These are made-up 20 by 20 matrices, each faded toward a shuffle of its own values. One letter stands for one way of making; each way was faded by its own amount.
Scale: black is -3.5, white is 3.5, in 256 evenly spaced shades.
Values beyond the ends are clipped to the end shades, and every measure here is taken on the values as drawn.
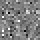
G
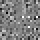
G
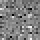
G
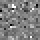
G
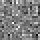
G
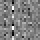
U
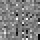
U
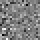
G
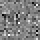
G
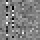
U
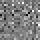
G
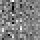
U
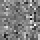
U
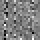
U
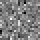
U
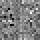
G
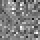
G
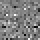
G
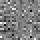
G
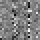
U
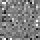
G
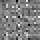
G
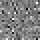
G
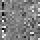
U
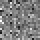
U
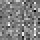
U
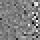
U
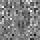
G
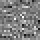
G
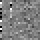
U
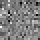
G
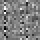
U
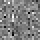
U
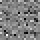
G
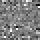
G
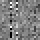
U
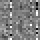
U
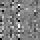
U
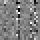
U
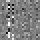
U
